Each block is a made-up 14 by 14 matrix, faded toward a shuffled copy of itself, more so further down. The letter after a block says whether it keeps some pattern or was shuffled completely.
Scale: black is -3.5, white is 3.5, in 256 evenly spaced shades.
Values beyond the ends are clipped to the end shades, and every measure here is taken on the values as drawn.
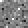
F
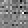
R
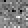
F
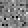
F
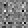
R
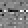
R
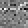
R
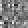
R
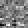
R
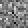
F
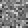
F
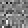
R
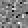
F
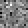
F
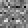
R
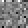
R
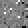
F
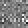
R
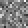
F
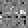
R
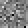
F
